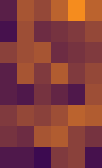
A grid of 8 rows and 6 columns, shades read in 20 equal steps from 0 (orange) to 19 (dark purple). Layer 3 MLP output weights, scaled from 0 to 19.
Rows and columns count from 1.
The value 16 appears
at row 1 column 1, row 4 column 1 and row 5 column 1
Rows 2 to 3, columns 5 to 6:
12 10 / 13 12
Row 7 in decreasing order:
14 13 13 11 8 7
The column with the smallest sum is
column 5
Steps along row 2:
down up down down down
